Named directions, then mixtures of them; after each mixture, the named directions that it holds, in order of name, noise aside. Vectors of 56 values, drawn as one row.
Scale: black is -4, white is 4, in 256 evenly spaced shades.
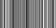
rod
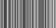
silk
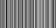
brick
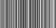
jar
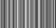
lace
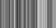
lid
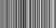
jar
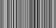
brick, jar, silk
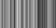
lid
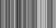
lid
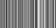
brick, lace, lid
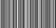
jar, lace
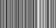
brick, lid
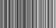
lid, silk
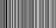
brick, silk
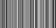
brick, lace
